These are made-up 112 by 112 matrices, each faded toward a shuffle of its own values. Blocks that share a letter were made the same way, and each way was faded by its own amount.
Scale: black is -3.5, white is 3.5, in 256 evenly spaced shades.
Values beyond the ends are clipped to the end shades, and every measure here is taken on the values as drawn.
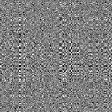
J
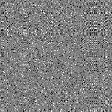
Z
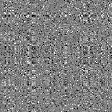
Z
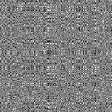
J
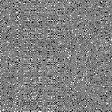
Z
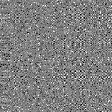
Z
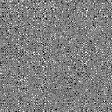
Z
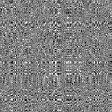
J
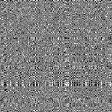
J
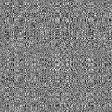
J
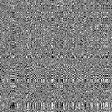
J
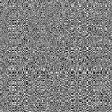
J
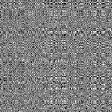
J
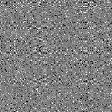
Z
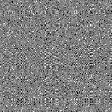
Z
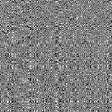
J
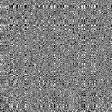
J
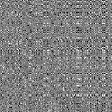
J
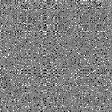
Z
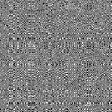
J
